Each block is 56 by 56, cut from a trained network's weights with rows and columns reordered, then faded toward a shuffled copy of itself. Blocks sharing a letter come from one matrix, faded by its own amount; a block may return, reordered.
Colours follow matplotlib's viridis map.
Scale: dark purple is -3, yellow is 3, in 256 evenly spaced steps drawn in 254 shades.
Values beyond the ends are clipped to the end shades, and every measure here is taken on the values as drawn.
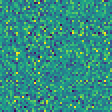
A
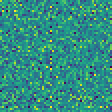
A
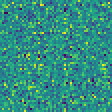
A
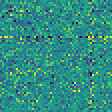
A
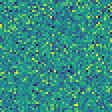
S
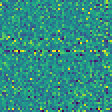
A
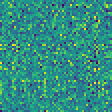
A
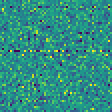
A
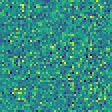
A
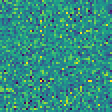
S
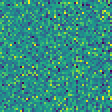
S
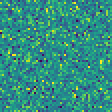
S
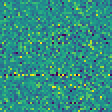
A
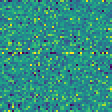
A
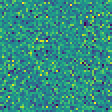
S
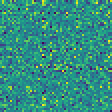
A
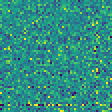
A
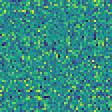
A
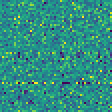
A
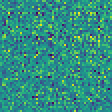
A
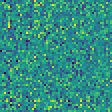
A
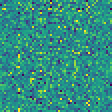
S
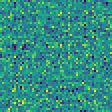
S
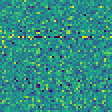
A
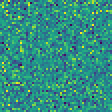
S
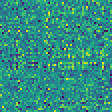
A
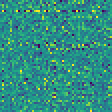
A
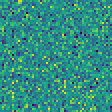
S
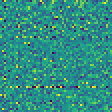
A
